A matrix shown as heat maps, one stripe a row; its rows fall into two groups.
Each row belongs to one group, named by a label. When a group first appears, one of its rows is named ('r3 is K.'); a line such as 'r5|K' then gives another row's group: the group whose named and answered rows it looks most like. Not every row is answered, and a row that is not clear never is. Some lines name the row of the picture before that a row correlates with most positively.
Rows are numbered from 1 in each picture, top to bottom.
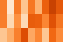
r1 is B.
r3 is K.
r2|B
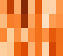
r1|K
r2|K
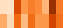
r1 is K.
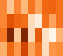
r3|K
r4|K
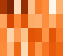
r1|K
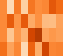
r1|B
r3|B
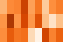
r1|K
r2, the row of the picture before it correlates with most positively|2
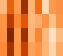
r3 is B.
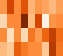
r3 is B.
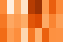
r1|B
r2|B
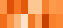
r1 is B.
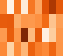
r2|K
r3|K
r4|B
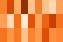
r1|K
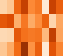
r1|K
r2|K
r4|K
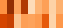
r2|K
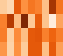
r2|K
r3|B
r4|B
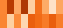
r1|K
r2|B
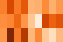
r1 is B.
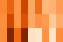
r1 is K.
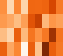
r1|B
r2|B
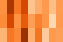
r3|K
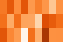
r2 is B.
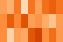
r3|B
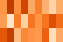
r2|B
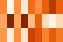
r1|B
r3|B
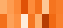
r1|K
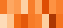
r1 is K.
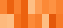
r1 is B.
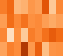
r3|B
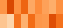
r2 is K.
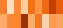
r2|K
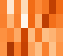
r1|B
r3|K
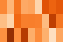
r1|B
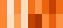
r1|B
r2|B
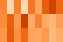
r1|B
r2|K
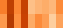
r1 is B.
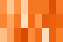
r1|B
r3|K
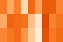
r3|B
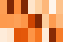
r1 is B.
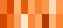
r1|K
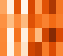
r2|B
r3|B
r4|B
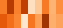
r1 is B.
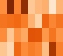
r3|B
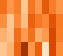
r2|B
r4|K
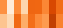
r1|B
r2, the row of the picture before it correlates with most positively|3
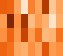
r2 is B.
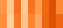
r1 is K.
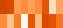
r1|K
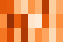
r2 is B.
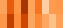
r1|K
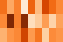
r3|K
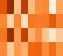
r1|K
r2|B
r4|B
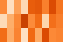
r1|B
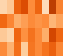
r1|K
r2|K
